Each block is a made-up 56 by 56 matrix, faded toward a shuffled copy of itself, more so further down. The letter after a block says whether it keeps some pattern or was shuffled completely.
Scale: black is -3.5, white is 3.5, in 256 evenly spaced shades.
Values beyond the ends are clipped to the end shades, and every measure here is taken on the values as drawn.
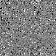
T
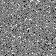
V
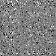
T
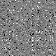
T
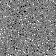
V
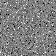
V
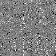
T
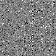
T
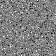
V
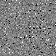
T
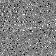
T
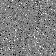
V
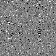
T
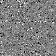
T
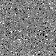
T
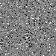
T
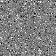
T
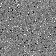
V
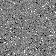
V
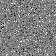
V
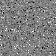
T
